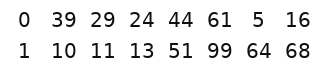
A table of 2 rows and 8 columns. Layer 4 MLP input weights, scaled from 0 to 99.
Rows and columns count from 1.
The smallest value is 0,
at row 1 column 1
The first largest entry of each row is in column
6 6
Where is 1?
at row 2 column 1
